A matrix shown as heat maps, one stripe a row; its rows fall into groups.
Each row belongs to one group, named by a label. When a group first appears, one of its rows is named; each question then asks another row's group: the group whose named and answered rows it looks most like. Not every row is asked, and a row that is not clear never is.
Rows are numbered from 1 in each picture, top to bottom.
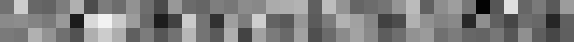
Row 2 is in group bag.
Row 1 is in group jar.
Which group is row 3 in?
bag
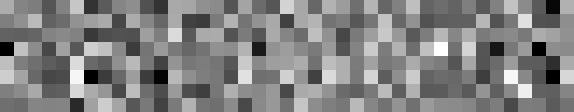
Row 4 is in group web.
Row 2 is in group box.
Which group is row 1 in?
jar
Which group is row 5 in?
jar
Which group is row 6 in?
jar
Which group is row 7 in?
box
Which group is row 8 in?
bag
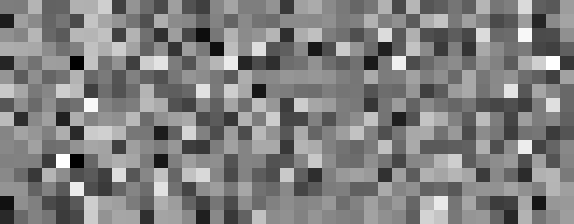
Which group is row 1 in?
box
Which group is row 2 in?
web
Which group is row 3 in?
box
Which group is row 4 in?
bag
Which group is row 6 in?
jar
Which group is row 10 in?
bag
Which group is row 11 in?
box
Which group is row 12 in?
bag
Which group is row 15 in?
web
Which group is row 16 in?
web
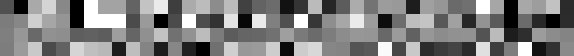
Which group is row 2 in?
bag
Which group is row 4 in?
box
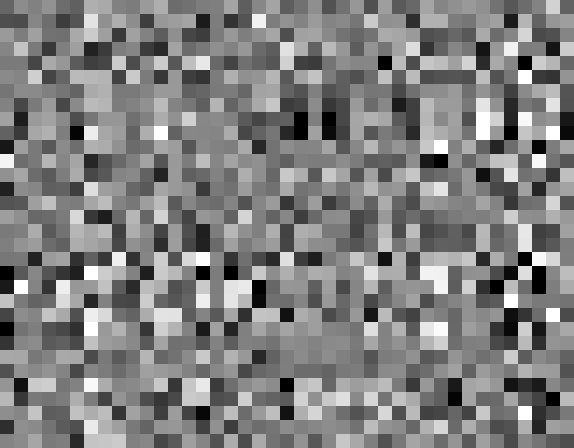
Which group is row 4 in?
jar
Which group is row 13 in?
jar
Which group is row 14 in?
web
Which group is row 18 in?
box
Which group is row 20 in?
web
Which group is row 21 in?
web
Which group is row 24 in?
web
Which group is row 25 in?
web
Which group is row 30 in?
box
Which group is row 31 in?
web
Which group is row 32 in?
bag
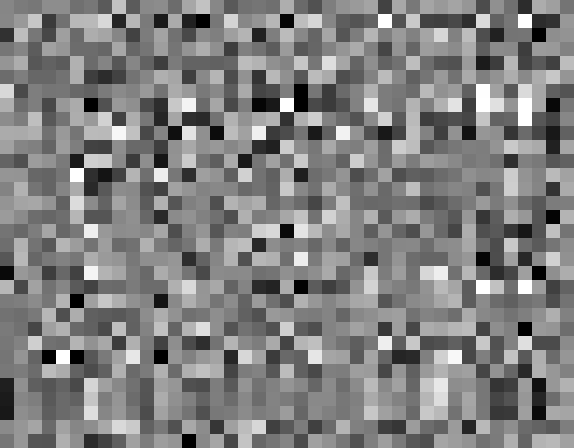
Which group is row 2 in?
box
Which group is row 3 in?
web
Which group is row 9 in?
box
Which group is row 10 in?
bag
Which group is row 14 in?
jar
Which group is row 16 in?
jar
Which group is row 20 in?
web
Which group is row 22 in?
bag
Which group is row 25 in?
box
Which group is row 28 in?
web
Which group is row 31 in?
bag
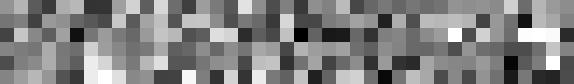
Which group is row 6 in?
bag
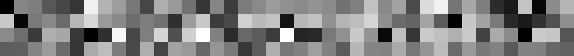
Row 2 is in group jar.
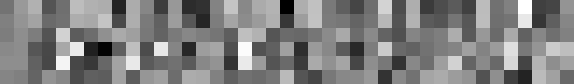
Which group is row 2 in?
box
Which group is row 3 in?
bag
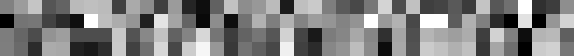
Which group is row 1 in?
box
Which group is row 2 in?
web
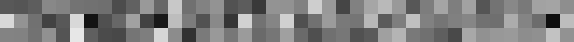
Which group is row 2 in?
jar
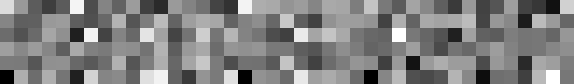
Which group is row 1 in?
jar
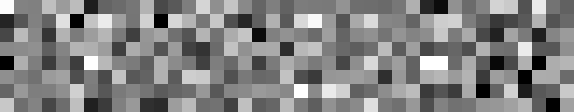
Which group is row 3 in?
web
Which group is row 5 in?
web
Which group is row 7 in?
jar
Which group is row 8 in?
jar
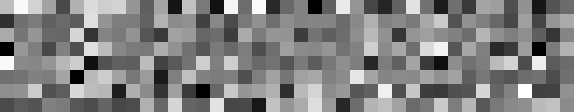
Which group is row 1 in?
bag
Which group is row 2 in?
web
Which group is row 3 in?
jar
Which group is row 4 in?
web
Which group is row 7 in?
box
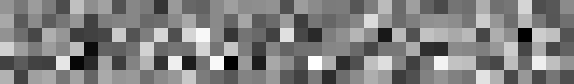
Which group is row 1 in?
box
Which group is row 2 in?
jar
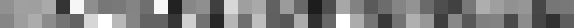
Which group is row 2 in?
bag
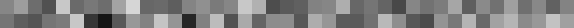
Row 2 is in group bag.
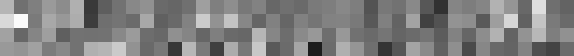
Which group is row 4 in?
bag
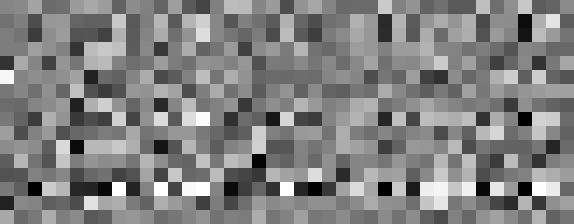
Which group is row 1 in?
box
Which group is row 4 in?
bag
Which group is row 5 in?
web
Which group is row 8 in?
bag
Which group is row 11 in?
bag
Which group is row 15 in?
web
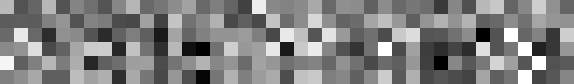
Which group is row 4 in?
box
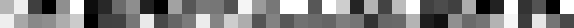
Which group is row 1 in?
jar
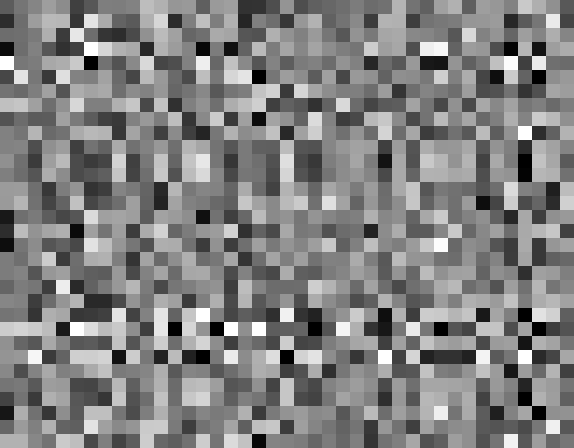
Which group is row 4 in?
web
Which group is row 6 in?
web
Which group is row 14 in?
jar
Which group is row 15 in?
jar
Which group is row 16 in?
web
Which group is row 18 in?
web
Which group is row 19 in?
bag
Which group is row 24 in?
bag
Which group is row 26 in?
box
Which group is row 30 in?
web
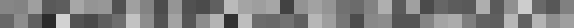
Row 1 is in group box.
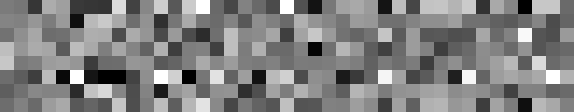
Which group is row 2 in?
bag
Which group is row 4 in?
bag
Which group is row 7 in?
bag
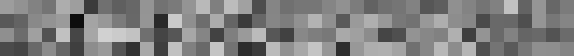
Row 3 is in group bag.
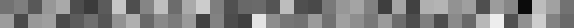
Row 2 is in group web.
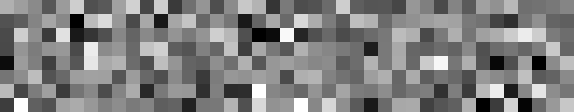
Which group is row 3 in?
jar
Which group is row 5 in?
web
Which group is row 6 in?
box
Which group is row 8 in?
jar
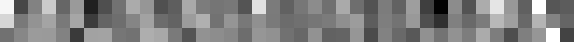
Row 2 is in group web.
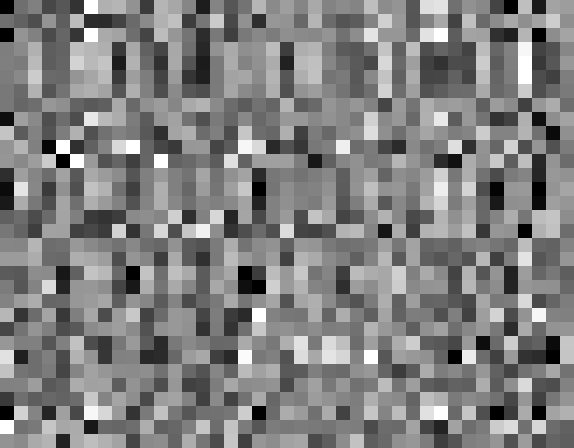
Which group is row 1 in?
web
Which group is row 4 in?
box
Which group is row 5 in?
box
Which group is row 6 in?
box
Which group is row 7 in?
box
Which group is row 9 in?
web
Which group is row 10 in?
jar
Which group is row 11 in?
bag
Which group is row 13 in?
web
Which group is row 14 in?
web
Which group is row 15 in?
web
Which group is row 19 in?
box
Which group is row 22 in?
box
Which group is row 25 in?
jar
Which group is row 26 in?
jar
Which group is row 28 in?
box
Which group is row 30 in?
web
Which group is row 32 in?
bag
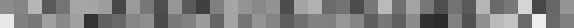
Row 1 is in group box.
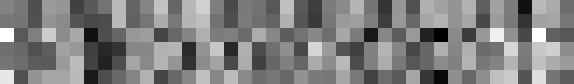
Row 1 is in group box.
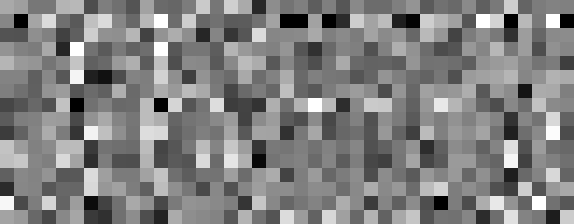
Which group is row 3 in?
web
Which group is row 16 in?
jar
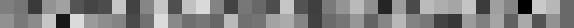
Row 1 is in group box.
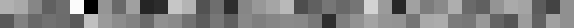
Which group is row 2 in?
web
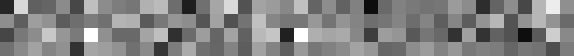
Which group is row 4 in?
bag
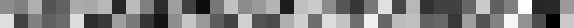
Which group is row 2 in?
jar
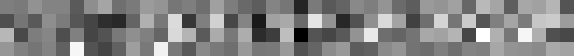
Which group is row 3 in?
jar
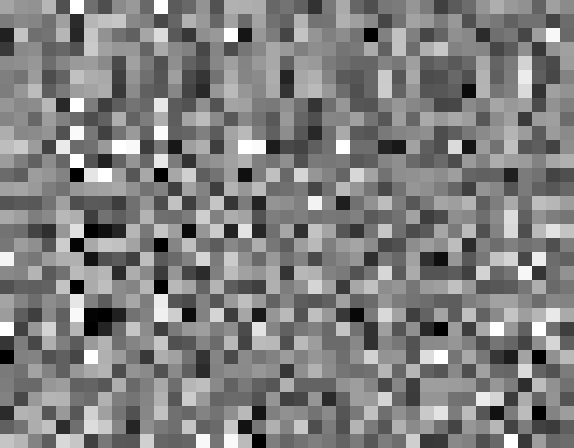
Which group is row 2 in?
bag
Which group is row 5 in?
box
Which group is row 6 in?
box
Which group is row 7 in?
box
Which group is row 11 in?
bag
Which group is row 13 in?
bag
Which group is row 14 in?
bag
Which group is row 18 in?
bag
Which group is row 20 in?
box
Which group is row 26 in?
web
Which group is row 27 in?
box
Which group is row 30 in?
web
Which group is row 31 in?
bag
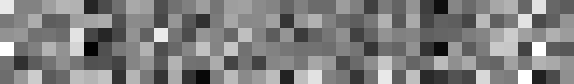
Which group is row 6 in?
box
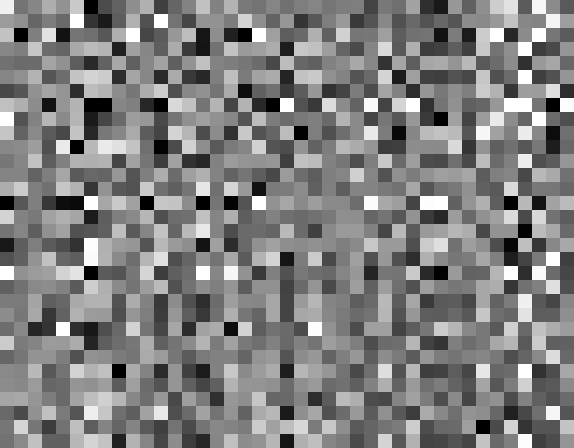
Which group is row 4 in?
box
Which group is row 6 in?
box
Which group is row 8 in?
jar
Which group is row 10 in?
jar
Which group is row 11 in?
bag
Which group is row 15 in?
web
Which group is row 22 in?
box
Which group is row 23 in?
box
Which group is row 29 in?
bag
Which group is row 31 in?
jar
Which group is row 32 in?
box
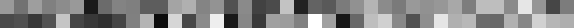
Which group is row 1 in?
jar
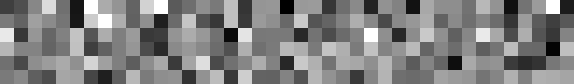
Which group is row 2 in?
bag
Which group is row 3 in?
jar
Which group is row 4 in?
jar
